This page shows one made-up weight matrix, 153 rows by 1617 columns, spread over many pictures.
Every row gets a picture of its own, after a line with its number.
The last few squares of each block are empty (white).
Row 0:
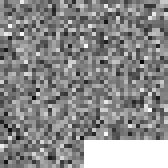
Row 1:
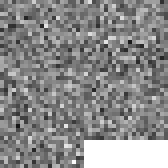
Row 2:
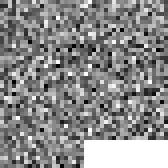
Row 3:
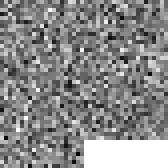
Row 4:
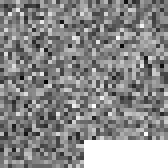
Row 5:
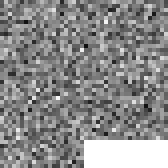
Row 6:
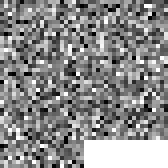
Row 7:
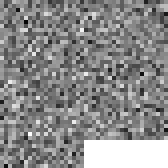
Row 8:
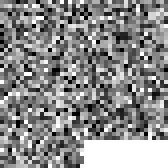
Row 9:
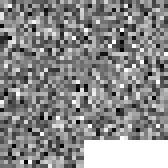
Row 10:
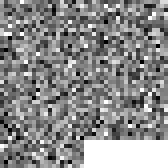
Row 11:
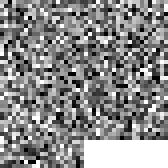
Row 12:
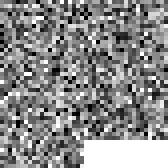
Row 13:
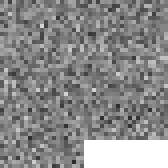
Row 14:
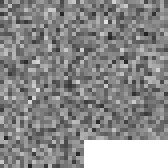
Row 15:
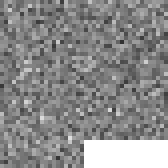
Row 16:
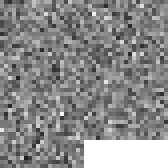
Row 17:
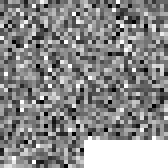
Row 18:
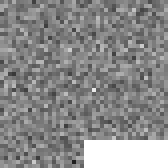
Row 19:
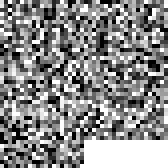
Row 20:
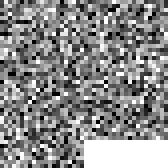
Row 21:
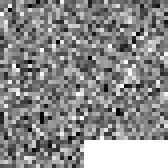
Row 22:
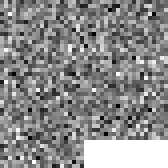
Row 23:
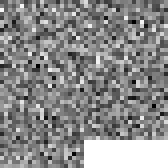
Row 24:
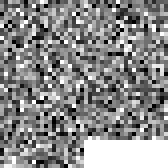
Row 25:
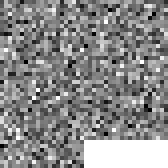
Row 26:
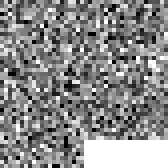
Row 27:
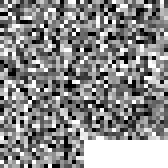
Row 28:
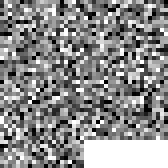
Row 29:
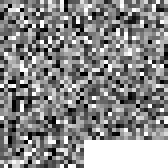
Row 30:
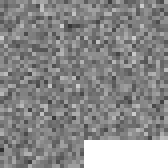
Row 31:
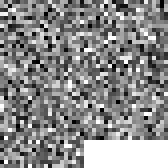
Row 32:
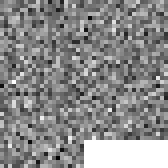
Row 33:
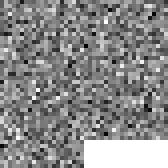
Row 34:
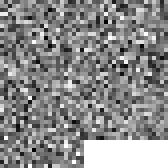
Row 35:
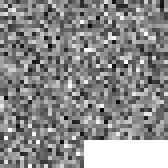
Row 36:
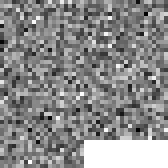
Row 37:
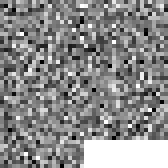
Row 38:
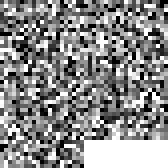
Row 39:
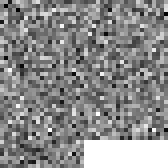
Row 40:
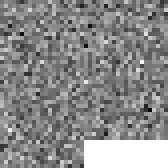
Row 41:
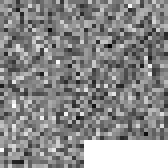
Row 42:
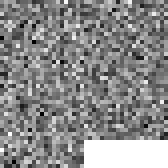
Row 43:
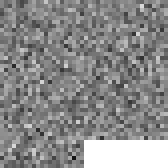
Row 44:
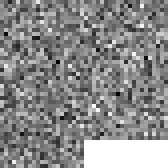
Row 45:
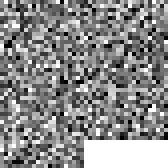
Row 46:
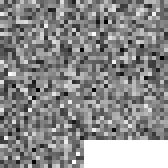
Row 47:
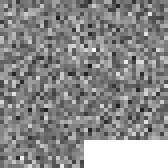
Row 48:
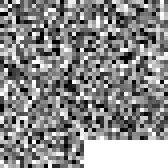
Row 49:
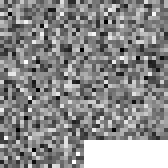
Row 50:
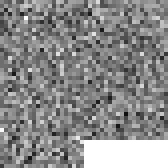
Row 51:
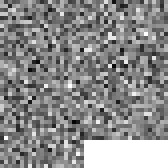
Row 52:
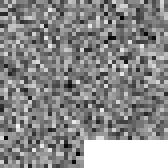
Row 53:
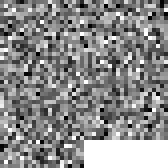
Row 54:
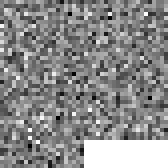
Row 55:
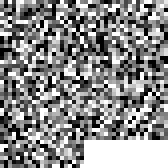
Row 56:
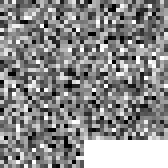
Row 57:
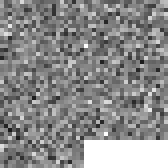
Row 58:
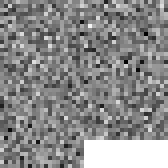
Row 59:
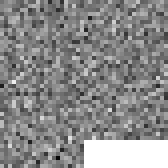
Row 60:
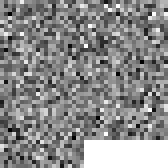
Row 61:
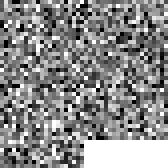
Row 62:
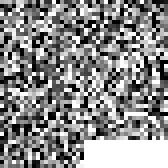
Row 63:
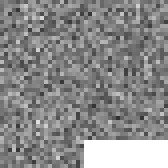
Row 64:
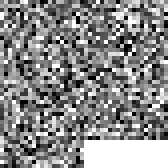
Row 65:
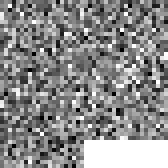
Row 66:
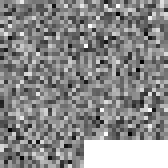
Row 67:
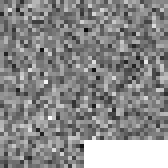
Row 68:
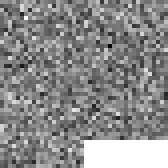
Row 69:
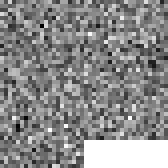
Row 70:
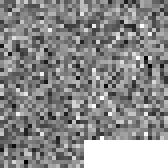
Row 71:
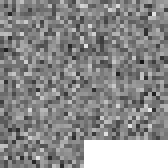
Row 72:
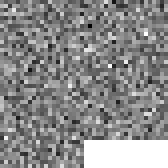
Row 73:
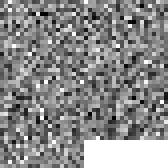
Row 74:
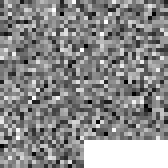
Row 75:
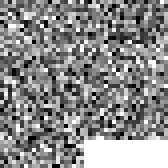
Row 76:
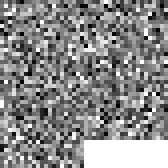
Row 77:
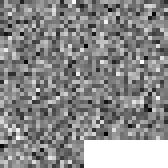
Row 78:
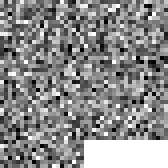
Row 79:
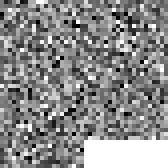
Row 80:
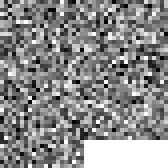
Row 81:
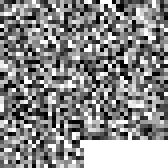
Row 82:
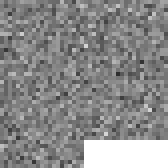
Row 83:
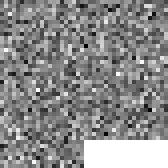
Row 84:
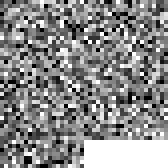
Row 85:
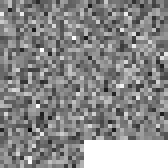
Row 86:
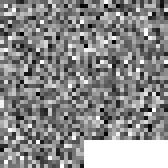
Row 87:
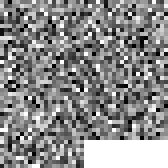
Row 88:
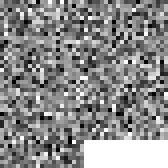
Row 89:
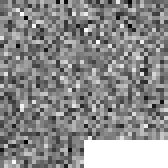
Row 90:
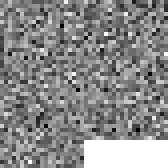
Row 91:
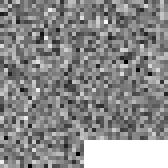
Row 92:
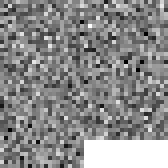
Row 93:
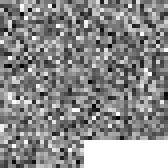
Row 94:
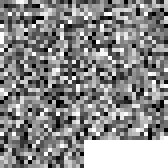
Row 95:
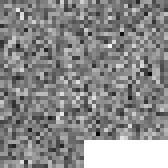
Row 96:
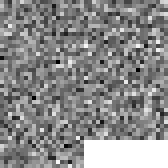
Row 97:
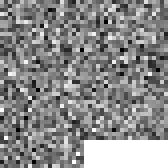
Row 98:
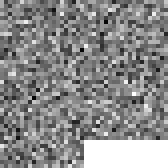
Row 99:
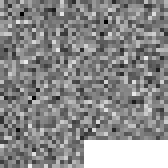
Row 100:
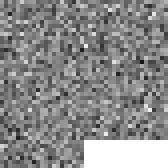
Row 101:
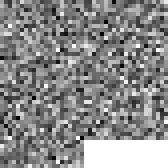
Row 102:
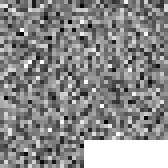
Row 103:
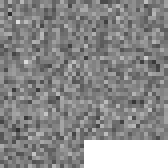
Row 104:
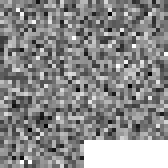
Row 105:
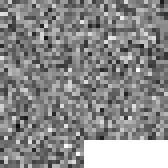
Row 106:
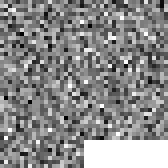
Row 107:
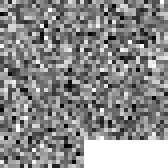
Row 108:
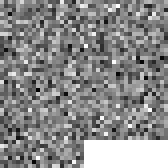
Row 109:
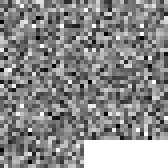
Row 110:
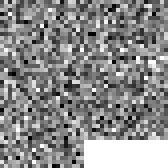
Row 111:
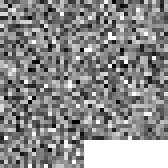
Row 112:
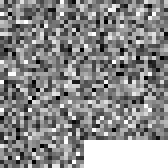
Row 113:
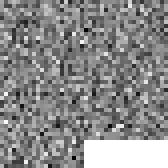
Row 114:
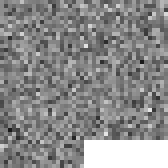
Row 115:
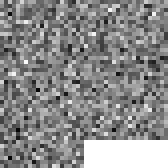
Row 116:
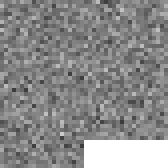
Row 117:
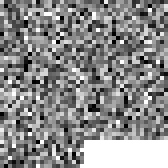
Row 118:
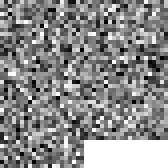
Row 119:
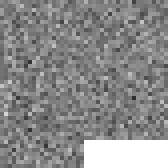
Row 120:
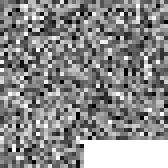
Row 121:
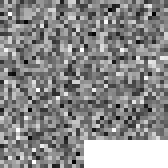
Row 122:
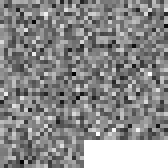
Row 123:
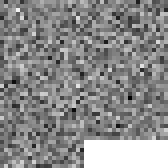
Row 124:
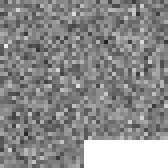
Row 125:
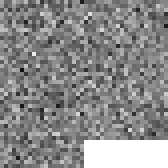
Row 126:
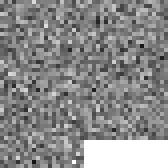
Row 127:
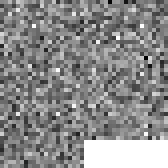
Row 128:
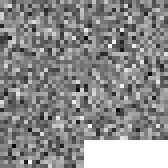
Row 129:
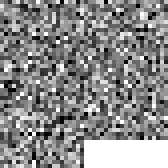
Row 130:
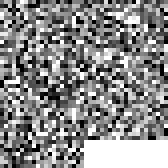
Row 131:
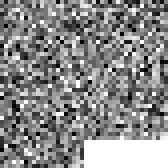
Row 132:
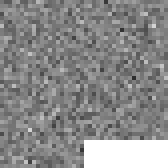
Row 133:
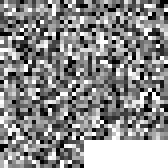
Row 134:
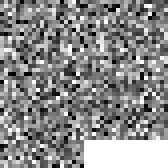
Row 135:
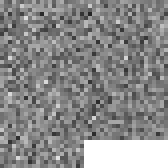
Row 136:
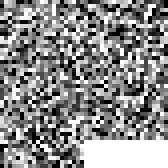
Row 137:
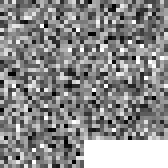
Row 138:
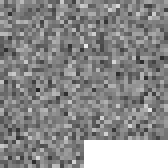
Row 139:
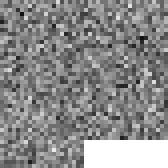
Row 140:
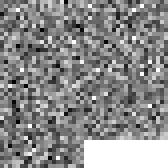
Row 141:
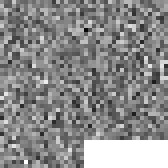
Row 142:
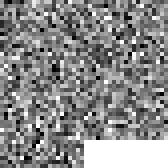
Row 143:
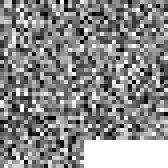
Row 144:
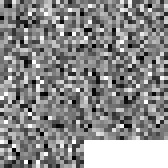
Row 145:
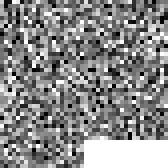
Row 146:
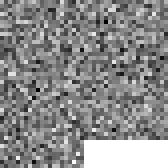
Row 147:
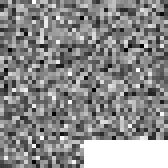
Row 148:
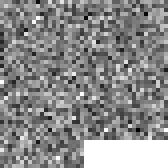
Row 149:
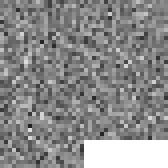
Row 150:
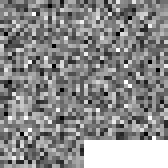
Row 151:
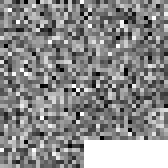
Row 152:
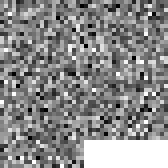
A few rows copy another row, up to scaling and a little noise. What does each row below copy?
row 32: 59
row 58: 92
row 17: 24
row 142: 16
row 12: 8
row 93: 68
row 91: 48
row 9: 128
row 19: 103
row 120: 63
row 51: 111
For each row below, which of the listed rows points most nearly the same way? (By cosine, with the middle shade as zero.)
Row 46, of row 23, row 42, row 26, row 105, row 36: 105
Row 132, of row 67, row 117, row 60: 67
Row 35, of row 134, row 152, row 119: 152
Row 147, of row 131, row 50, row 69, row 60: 69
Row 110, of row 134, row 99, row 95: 134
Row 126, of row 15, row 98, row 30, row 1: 1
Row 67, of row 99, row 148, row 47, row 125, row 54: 54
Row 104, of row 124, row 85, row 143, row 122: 85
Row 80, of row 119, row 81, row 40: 81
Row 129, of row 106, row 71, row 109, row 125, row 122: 109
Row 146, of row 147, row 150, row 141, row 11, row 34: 34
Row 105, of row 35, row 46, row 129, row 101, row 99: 35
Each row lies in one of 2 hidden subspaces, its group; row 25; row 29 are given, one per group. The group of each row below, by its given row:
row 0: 25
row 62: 29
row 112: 25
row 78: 25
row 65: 29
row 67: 29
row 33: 25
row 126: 25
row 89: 29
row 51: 25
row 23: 29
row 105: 25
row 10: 25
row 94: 29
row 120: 29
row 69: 25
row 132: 29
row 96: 25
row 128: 29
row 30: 29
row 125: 29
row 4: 29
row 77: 25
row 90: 29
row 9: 29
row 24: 29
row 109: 29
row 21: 29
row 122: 29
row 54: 29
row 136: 25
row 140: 29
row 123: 29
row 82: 25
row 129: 29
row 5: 25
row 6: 25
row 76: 25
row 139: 29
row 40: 25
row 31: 25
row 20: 25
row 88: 29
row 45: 29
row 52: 25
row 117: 29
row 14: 25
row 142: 29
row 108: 25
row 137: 25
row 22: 25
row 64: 29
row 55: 25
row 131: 29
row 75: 25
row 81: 25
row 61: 29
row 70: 29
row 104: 29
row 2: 25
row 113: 29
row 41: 29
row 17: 29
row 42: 29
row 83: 25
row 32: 29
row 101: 25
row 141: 29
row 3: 25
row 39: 29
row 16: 29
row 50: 29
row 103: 25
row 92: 25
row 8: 29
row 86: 25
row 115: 25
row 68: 29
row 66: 25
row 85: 29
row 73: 29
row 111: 25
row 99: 25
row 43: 29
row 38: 25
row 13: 25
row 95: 29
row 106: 25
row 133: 25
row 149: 29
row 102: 25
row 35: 25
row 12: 29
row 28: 25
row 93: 29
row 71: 25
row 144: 29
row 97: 25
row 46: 25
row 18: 25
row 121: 25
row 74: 25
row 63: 29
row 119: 29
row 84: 29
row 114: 25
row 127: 29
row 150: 29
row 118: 25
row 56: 25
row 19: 25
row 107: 25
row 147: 25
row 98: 25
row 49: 25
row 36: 29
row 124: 29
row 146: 25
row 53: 25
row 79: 29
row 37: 25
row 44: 29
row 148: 29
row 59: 29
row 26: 25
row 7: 29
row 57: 25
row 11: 29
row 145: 29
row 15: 29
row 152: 25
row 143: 29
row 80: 25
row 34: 25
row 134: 25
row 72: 25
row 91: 25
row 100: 25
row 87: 29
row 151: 29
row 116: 25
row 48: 25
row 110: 25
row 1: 25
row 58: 25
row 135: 29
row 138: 25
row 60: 25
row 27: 25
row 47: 25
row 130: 29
